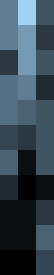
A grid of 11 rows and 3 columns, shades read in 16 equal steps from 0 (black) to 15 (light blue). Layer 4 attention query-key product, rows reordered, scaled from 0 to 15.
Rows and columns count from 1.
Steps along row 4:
up down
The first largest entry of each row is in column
2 2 2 2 1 3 1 1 3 3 3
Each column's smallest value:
0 0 1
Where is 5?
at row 6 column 1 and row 11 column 3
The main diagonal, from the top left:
9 11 6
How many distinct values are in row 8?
3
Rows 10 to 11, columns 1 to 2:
1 1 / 0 0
